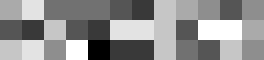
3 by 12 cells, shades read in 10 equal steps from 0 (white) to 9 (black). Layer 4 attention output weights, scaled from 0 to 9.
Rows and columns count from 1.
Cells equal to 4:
4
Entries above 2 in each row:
10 6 7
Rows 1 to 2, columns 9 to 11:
3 4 6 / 6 0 0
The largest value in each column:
6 7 5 6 9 7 7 2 6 6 6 4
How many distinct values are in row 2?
6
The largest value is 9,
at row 3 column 5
